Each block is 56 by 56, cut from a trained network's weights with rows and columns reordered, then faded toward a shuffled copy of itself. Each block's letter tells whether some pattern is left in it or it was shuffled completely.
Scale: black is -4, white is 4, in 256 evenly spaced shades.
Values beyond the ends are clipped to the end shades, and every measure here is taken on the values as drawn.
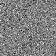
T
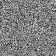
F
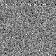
T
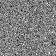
F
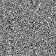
T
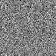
T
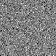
T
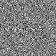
T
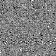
T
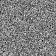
F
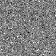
T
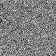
T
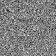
T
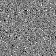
T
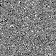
F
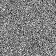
F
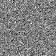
F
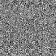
T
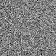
T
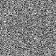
T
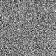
T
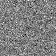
F
